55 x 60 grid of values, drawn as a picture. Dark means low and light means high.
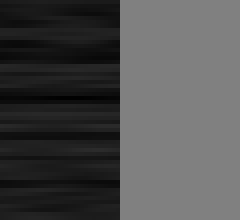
The table splits into one row of 2 panels. Panel 1,1: very low, streaked across, faint in contrast. Panel 1,2: middling, flat.
